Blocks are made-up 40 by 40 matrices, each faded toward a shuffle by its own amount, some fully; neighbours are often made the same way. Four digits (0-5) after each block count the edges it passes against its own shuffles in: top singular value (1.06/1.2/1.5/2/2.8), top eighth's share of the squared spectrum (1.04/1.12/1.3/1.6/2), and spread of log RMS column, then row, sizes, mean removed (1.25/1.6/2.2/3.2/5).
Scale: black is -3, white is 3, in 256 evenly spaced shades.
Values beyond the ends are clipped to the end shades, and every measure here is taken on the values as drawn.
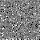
2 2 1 1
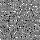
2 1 0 1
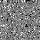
2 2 0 1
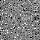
3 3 1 1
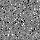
1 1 0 0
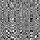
4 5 3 2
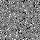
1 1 0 0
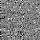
3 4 2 2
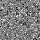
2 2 0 0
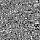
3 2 0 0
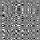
4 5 3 3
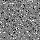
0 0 0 0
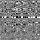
4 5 1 3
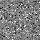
0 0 0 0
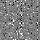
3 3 2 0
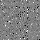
3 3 1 0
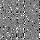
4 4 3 0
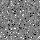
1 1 0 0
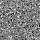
0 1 0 0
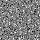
0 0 0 0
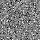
0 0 0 0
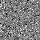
0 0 0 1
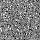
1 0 0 0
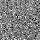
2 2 0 0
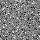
0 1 0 0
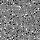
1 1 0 0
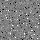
0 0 0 0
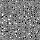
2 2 1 1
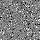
0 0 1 0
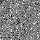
0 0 1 0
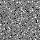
1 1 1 0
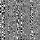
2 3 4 0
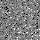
0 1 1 0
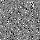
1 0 1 0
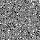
0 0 0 0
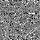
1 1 0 2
